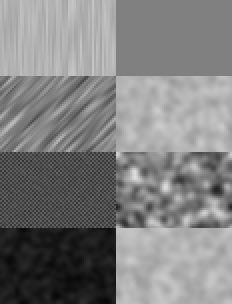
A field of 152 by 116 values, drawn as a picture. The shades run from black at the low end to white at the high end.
The table splits into 4 rows of 2 panels. Panel 1,1: high, streaked downward, faint in contrast. Panel 1,2: middling, flat. Panel 2,1: middling, slanting up to the right. Panel 2,2: high, blotchy, faint in contrast. Panel 3,1: low, checkered. Panel 3,2: middling, blotchy, strong in contrast. Panel 4,1: very low, blotchy, faint in contrast. Panel 4,2: high, blotchy, faint in contrast.
